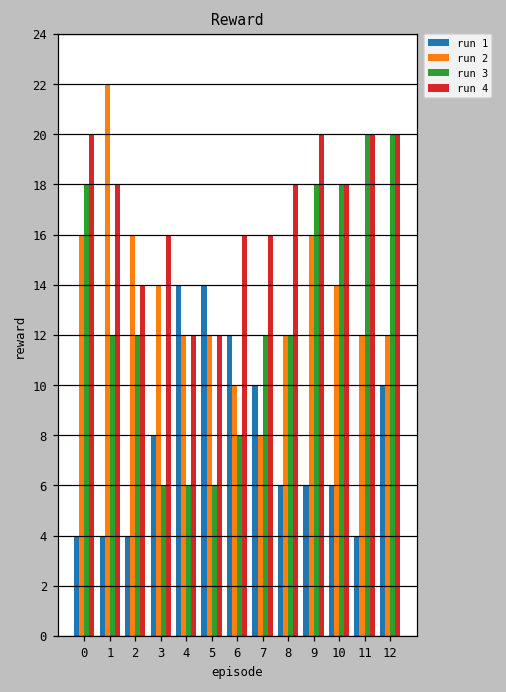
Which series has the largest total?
run 4
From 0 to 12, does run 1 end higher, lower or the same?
higher
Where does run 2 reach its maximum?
1
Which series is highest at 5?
run 1
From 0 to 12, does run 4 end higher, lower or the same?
the same
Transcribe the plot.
Title: Reward
x-axis: episode, ticks 0 1 2 3 4 5 6 7 8 9 10 11 12
y-axis: reward, ticks 0 2 4 6 8 10 12 14 16 18 20 22 24
Legend: run 1, run 2, run 3, run 4
Values:
run 1: 4 4 4 8 14 14 12 10 6 6 6 4 10
run 2: 16 22 16 14 12 12 10 8 12 16 14 12 12
run 3: 18 12 12 6 6 6 8 12 12 18 18 20 20
run 4: 20 18 14 16 12 12 16 16 18 20 18 20 20
